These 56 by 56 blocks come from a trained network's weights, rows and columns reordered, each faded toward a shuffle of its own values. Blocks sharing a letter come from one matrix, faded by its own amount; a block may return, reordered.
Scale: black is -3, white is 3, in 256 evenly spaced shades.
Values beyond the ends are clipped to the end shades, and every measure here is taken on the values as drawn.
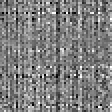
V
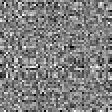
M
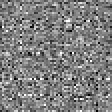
M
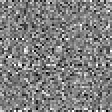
M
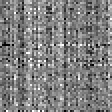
V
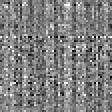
V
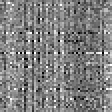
V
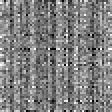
V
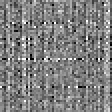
V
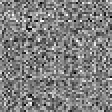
M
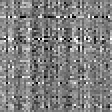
V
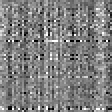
V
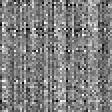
V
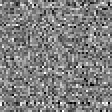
M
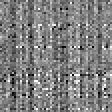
V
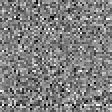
M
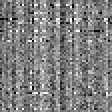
V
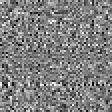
M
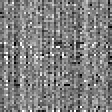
V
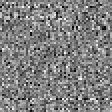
M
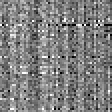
V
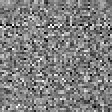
M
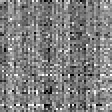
V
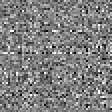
M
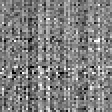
V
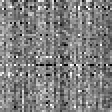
V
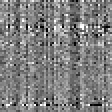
V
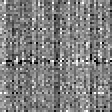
V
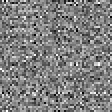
M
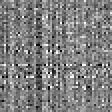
V
